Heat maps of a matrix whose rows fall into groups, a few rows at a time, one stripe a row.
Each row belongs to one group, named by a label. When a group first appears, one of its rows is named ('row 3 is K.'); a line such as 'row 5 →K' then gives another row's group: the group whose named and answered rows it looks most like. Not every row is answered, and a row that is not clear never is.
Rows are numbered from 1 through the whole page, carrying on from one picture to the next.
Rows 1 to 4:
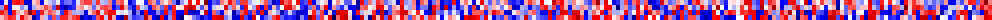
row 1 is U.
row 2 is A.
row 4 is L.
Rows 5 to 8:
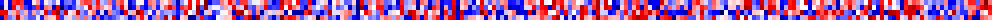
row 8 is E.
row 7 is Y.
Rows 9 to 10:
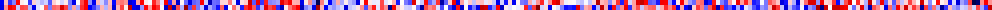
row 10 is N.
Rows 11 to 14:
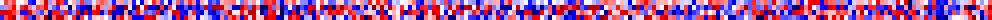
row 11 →N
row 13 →Y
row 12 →L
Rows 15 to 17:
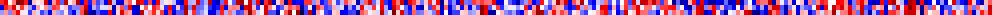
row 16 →N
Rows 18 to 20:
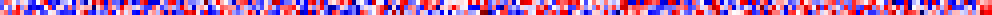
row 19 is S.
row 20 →U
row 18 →L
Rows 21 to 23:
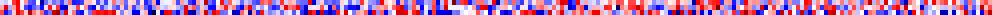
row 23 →L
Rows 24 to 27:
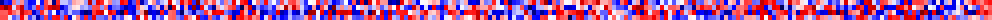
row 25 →E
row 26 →L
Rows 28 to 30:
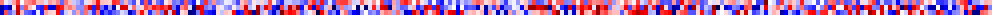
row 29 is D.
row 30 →E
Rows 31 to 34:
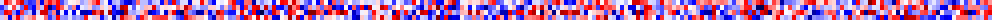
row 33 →L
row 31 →E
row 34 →D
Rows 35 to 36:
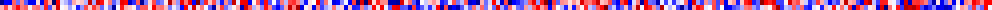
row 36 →D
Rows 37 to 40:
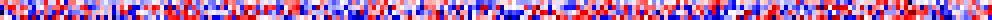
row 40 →Y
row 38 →N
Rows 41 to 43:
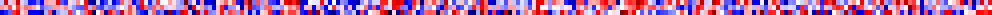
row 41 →E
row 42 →D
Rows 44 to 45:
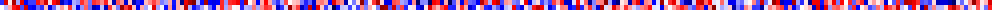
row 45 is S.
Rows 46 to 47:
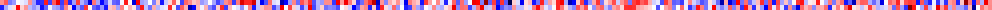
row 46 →Y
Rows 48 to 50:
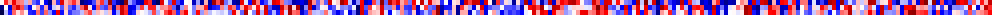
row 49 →U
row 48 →L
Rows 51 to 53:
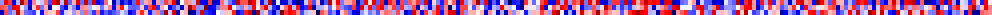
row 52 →U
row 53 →E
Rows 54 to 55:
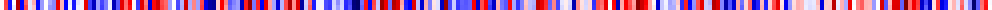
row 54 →D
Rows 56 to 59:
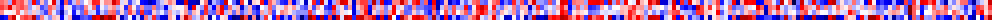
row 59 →L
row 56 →L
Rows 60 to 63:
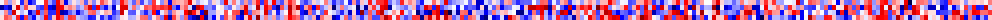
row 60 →A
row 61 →D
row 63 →E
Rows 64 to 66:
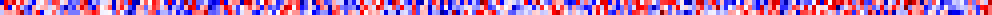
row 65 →U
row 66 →U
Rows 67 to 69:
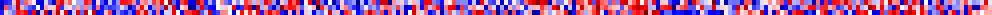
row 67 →D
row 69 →Y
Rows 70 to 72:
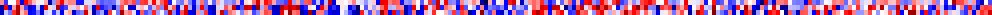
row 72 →S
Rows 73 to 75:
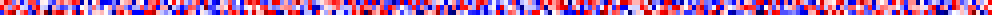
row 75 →N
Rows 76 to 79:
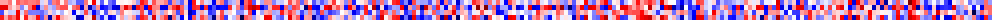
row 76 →D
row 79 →D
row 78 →S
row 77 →Y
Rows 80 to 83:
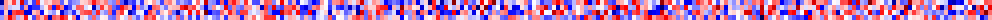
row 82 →U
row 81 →A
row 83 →N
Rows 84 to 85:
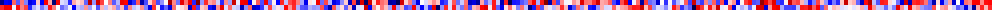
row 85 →S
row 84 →A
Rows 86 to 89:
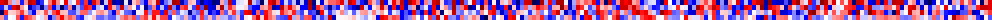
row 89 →D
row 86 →Y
